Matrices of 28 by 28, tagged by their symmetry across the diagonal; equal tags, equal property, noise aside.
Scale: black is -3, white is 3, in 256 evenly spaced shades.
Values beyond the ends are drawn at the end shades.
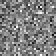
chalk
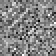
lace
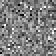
chalk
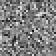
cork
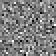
cork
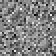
lace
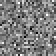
chalk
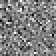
cork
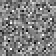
cork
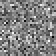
chalk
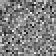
lace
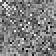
lace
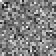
lace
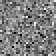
chalk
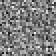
cork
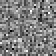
cork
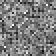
lace
